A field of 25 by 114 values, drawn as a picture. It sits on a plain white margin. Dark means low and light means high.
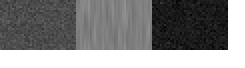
It is made of 1 by 3 panels. Panel 1,1: low, fine-grained, faint in contrast. Panel 1,2: middling, streaked downward, faint in contrast. Panel 1,3: very low, fine-grained, faint in contrast.
